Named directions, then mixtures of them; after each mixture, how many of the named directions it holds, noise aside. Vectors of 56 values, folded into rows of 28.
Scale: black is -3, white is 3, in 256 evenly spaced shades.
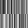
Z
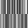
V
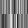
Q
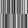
two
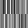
three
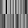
two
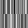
three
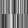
one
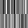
three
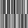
three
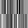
two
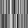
one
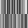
one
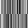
three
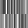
two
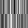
two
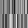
two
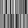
three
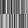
one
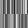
three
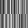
two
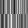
two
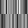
two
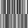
one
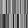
two
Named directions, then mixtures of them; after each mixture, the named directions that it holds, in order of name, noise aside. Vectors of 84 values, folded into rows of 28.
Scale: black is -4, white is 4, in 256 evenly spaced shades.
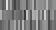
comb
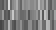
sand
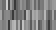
comb, sand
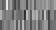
comb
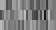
comb, sand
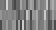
comb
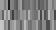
sand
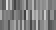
comb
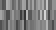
comb, sand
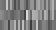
comb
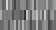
comb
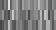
sand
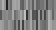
comb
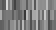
comb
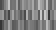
comb, sand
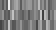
sand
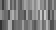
comb, sand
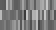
comb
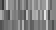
comb, sand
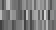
comb, sand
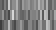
sand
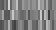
sand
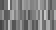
sand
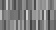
comb
